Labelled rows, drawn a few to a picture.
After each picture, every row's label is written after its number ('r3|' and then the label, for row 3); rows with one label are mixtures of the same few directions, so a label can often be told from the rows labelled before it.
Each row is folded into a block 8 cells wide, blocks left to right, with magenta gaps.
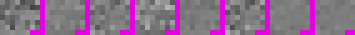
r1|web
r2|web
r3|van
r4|web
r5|web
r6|van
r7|van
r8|van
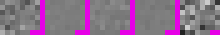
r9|van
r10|van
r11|web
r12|web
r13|van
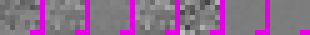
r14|web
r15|web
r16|web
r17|web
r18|van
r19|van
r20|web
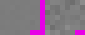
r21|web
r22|van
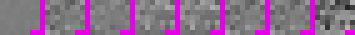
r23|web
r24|van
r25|van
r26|web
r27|web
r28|van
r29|van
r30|web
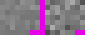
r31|web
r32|van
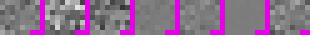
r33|van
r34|web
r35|web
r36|van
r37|van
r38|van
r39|van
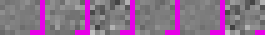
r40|van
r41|web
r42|van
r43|van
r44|van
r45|van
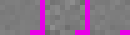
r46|van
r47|van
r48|van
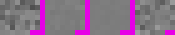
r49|web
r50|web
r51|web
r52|van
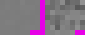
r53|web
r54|web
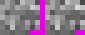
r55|web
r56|web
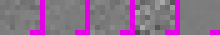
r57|web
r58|van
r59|van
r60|van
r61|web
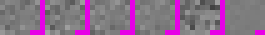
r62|van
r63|van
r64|van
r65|van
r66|web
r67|van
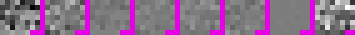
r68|web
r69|van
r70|web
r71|van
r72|web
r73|van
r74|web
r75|web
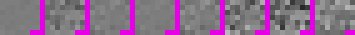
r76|van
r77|web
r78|van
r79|van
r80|van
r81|van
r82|web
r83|web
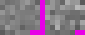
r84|van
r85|web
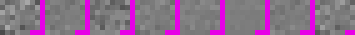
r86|van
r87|van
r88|web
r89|van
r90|web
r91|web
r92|van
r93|van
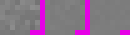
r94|web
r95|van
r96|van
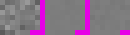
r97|van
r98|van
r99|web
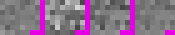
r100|van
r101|web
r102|web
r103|web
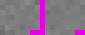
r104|van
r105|van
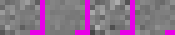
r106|van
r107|web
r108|van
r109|van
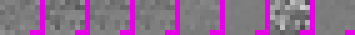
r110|van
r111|web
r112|web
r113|web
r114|web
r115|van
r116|web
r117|web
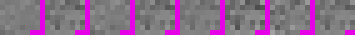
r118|van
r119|web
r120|van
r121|web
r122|web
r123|web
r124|van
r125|web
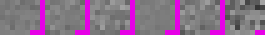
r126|web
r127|van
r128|web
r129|van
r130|van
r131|web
